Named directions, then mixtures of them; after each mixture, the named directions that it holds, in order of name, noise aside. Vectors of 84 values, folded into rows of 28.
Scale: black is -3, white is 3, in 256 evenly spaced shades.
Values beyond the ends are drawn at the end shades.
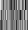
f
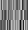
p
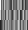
f, p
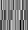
p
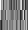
f, p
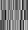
p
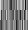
f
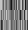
f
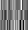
p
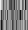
f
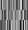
p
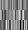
p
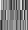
f, p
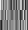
f, p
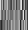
f, p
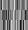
f, p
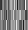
f, p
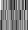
f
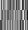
f, p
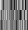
f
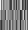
f, p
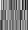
f, p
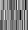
f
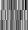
f
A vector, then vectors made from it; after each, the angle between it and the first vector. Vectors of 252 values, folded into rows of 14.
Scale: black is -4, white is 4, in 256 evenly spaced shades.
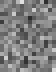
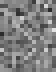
orthogonal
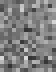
partly opposed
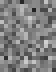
nearly opposite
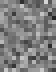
partly opposed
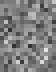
orthogonal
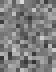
nearly parallel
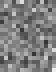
nearly parallel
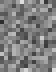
nearly parallel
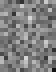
nearly opposite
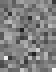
partly aligned
